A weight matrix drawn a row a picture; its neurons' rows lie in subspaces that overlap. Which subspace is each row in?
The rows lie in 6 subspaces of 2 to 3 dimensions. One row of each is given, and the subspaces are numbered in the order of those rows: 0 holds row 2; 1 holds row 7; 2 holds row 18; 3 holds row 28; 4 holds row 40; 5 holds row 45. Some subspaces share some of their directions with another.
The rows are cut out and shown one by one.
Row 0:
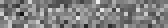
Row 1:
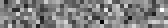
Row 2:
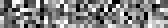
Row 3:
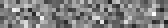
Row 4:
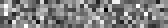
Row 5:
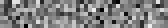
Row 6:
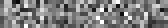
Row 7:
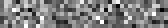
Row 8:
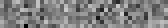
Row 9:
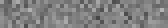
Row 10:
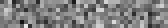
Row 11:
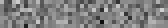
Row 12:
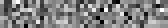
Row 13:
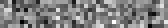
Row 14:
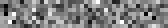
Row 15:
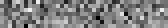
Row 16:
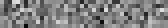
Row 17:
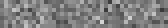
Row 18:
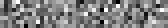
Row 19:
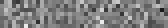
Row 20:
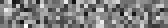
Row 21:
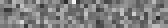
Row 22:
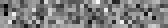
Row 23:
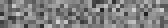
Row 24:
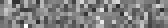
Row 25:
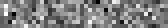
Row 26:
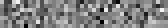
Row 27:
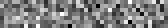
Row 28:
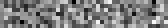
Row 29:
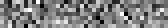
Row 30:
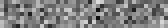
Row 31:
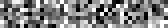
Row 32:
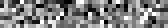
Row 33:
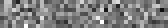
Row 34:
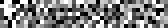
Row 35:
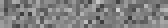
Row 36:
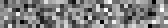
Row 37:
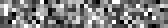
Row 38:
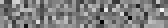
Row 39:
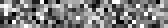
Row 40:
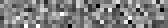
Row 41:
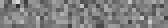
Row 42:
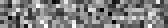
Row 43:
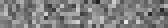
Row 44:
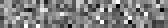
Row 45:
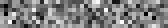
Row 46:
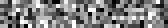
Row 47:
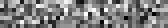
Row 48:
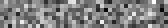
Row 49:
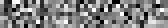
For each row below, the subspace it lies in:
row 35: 0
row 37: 5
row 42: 3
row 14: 5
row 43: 5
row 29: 2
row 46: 3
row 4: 5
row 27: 4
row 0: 0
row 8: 0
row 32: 2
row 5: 3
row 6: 0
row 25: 5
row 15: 2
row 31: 0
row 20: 3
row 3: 1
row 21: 3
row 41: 4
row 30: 0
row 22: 5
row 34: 0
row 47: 2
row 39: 5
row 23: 0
